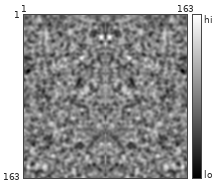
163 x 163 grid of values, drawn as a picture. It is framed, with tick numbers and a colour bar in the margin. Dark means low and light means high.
The texture is blotchy. No regular stripes run through it. It is mirror symmetric from left to right. The values follow a bell shape. No lone cell stands out from its neighbours.
